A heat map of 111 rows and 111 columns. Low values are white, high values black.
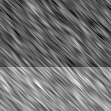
Streaks slant down to the right. The values follow a bell shape. A horizontal seam about 60% of the way down splits the table, and the top part is higher.
